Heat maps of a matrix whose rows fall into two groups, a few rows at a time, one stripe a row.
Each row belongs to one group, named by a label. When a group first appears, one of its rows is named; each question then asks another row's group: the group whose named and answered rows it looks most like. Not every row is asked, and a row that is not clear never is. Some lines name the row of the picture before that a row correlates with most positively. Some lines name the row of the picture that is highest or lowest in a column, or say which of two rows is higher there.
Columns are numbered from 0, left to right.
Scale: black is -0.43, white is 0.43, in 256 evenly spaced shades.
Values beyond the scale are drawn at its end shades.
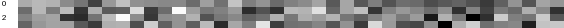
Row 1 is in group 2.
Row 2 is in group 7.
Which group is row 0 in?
7
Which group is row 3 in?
7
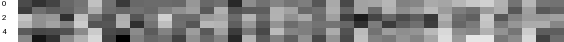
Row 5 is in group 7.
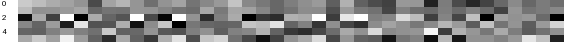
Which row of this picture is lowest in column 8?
3
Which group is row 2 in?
2
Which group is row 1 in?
7
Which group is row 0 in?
7
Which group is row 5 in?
2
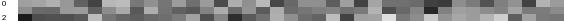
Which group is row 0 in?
7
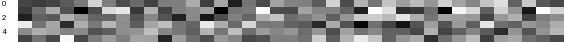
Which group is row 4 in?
7
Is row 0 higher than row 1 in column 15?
No
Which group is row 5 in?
2
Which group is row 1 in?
7
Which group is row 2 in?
2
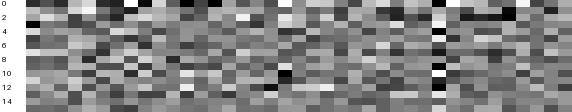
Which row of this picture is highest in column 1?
2
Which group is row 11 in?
7
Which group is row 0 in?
2
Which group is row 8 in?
2
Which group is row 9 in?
2
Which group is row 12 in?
2
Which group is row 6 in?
2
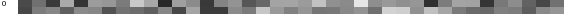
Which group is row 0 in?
2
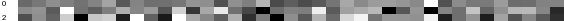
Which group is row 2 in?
2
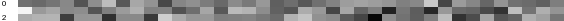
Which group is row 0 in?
2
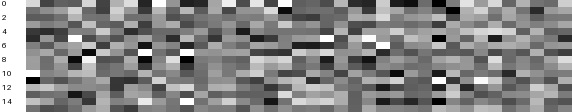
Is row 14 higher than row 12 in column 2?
No
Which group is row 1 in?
7
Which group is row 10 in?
7
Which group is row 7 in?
2
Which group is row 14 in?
2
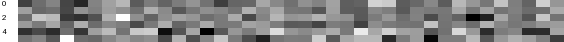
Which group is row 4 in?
2
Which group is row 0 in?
7
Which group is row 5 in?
2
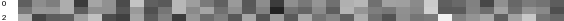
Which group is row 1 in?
2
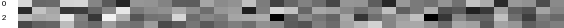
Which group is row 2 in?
7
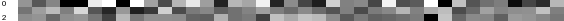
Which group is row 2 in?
2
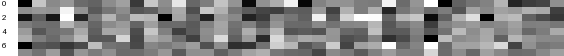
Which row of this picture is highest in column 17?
7
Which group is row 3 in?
2
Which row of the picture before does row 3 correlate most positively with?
2
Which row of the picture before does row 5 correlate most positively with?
2
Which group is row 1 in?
2
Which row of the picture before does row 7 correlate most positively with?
0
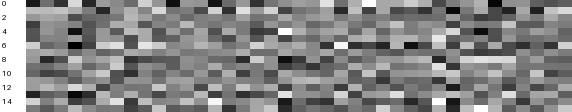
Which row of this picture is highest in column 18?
4
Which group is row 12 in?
7
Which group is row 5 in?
2
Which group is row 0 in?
2
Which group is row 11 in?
2
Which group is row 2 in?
7
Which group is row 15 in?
7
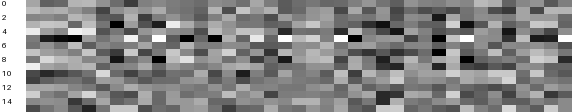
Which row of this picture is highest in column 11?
8
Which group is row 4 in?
7
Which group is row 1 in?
7
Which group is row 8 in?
2
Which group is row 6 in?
2
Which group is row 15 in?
7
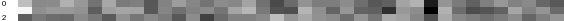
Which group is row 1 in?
7
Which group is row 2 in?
2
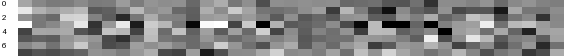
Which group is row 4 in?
7
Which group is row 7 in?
2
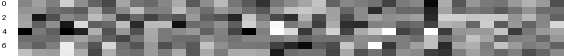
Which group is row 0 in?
2
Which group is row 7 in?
7
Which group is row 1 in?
2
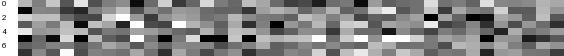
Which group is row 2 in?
7
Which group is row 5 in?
2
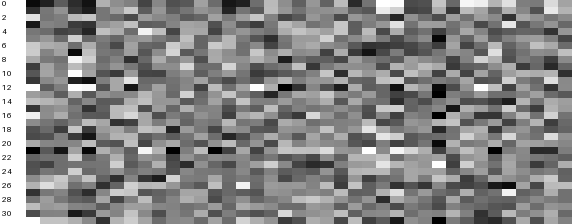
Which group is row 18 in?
2
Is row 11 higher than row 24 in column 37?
Yes
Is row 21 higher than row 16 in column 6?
No
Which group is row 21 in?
2
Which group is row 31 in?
7
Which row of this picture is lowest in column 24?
7
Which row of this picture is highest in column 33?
7
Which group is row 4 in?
2
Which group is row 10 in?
2
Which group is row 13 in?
2
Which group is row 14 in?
7
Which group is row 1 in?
7
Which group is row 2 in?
7
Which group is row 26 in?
7
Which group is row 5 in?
2
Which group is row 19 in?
7
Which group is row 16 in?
7
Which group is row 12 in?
7
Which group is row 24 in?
2
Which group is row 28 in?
2
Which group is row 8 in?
7
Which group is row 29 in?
7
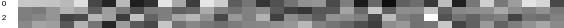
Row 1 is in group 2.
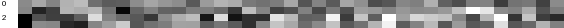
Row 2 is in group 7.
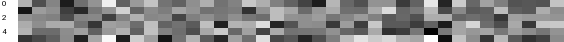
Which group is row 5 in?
2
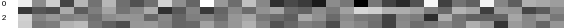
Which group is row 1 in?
2
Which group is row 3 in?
7
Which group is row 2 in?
7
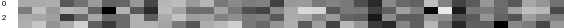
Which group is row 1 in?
2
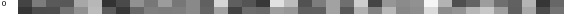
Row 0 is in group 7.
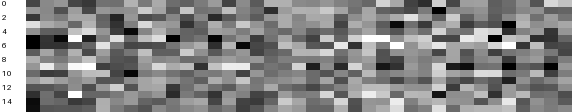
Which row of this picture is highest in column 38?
0
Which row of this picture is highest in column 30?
2
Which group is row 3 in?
7
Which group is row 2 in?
2
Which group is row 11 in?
7
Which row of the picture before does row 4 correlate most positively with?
1
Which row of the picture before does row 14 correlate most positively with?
1
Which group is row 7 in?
2
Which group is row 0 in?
7
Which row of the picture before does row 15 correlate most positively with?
1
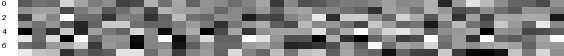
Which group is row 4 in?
2
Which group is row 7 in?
7
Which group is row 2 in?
2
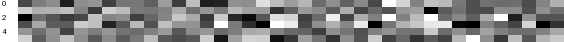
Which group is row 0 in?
2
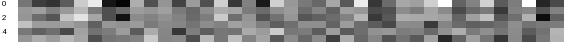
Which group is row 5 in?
7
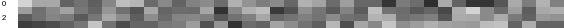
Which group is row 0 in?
7
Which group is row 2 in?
7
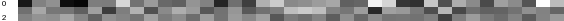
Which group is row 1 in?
2
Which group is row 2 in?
7
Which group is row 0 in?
7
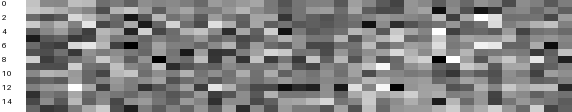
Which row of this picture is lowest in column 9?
8
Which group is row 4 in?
2
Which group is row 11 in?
2
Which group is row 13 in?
2
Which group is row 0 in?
7
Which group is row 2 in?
7
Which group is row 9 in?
2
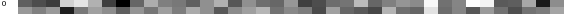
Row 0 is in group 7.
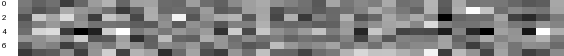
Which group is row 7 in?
2
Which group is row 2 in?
7
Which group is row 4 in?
7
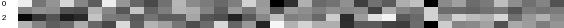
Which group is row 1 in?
2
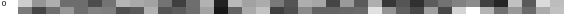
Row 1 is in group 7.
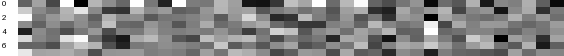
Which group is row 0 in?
2
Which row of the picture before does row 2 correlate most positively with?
0
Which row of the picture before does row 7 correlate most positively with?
0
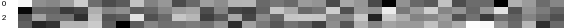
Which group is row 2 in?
2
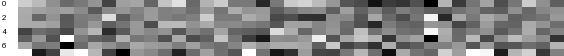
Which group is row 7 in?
7
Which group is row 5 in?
2
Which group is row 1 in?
7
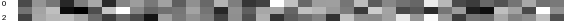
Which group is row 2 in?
2
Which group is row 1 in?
7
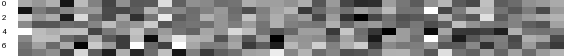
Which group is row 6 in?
2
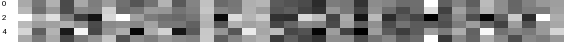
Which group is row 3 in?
7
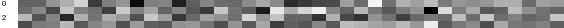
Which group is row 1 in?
2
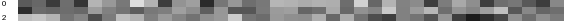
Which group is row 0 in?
2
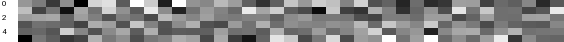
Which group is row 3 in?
2
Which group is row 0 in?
2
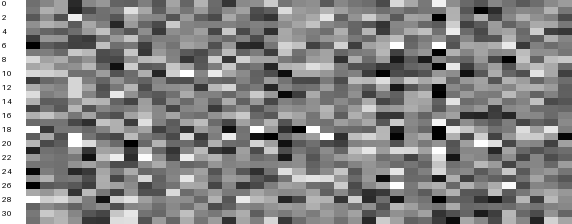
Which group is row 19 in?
2
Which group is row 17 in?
2
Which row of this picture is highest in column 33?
20
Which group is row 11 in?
2
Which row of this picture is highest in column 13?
10
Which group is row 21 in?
2
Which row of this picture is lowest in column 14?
18
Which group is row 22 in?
2
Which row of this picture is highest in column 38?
8
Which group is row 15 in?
2
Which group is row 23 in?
7
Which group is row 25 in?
2
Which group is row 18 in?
7
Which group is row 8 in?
7
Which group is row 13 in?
7
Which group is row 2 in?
2
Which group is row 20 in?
7
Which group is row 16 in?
7
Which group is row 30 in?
7
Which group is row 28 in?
7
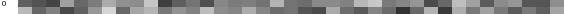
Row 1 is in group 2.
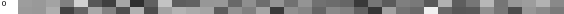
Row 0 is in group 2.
